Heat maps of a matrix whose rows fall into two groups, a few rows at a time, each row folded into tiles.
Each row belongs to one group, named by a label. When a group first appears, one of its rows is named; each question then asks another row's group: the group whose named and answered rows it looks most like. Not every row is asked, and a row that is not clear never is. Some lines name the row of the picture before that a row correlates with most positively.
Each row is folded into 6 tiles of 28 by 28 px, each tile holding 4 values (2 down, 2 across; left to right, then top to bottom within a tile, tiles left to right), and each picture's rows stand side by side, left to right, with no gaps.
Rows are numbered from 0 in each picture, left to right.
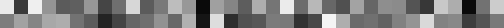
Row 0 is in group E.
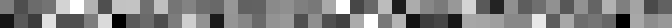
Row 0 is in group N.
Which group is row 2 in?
E
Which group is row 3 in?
E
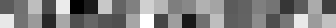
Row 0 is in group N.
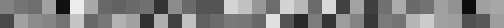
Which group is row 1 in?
N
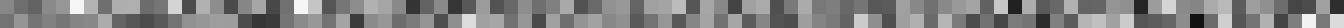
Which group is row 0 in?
N
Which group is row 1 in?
E
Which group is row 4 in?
E
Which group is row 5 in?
N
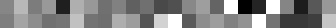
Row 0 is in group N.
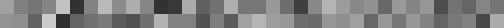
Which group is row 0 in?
E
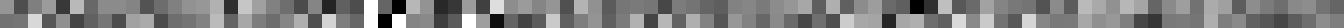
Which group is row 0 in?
E
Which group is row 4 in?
N
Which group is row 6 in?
N
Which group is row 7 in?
E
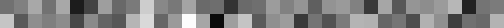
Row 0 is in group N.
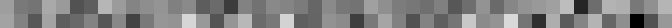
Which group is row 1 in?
N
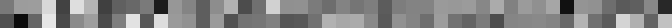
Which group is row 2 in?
N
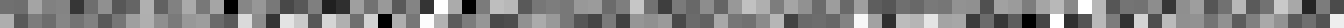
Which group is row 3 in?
E
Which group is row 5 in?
N
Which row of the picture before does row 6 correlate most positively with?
0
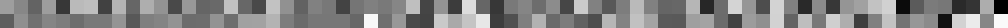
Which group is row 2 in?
E
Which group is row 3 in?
E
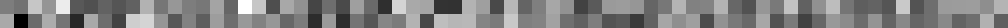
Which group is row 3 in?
E
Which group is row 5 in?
N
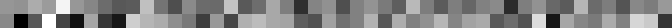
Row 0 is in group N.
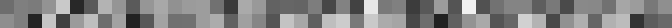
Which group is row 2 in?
E
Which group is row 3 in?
N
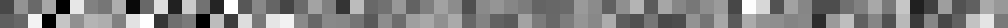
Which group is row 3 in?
N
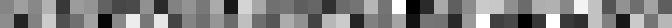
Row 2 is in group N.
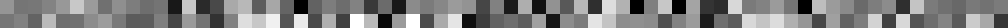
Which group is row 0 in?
N
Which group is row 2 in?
N
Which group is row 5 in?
E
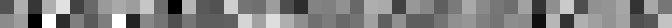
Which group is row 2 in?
E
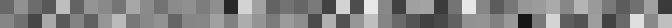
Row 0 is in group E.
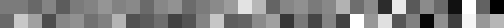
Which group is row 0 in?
N
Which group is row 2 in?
E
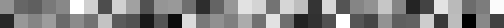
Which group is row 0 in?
N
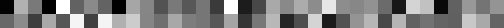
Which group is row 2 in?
E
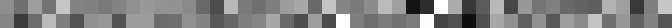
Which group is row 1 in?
N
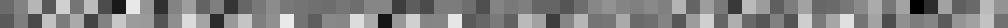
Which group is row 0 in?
E
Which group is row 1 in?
N
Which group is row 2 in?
N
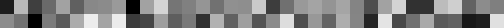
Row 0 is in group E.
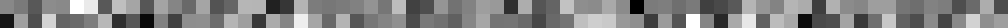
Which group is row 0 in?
N
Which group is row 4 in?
N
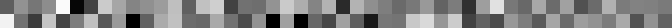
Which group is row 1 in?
E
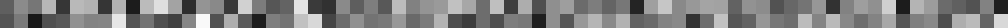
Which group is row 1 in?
E
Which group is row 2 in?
N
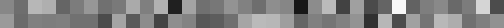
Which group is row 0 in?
E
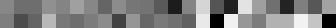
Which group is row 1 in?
E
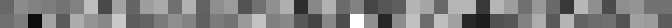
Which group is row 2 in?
N
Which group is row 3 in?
E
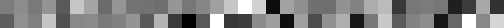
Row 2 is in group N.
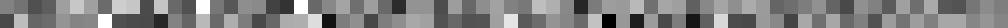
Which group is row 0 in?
N
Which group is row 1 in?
E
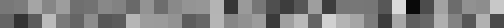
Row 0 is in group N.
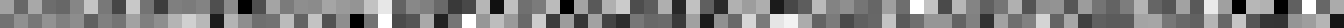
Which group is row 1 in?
N
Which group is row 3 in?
E
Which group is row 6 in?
E
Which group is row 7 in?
E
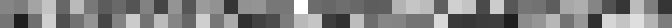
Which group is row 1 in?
E
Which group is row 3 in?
E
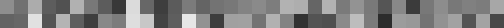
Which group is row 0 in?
E
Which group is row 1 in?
N
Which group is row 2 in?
N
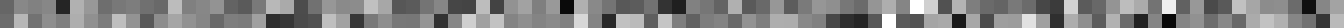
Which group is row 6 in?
N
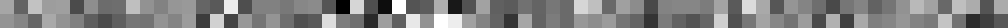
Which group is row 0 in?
E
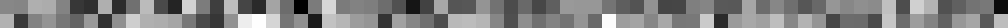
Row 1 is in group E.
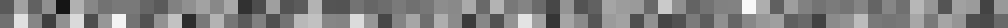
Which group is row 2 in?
N
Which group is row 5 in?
N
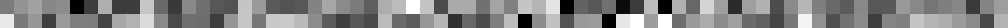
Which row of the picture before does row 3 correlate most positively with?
1
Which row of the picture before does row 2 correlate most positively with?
4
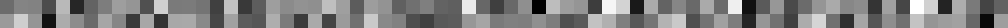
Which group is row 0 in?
N
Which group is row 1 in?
N
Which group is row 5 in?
N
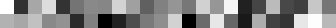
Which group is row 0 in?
E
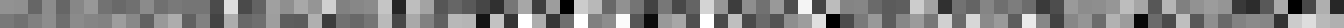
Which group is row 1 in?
N
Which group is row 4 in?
E
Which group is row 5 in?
E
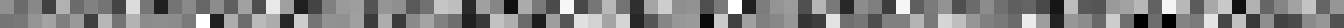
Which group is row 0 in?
E
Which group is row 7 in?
E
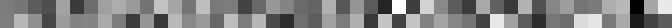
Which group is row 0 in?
N
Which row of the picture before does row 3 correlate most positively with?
3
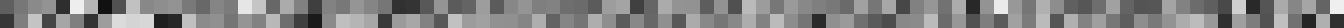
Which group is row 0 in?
E
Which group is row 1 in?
N
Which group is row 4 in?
N
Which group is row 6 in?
E
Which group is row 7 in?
N
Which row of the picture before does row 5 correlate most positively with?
3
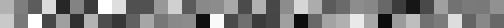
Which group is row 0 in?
E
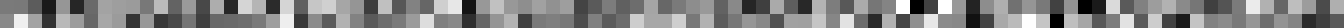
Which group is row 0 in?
N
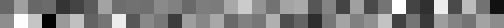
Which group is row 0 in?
N
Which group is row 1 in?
N
